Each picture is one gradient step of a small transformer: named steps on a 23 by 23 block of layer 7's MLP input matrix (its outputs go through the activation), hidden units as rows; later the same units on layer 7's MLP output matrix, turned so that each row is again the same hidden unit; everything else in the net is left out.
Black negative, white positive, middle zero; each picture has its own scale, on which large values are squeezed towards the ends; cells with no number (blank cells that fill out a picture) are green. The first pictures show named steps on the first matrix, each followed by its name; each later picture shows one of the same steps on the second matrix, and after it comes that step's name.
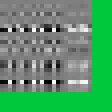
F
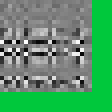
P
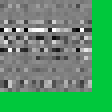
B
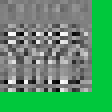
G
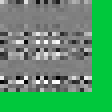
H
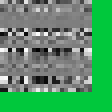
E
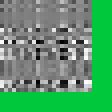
P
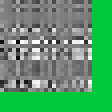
P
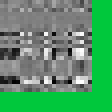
E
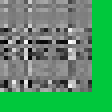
P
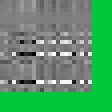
G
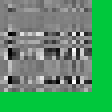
E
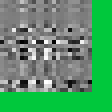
P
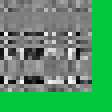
E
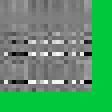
G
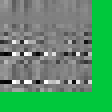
G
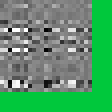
B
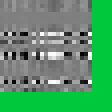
H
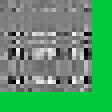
E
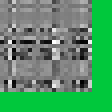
P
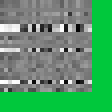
F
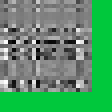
P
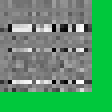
F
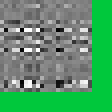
B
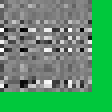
B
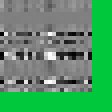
H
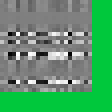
H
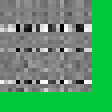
F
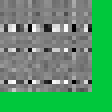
F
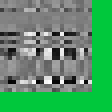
E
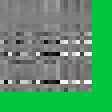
G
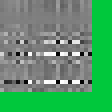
G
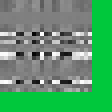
H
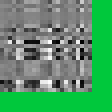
P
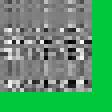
P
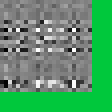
B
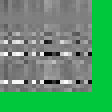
G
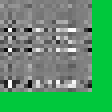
B
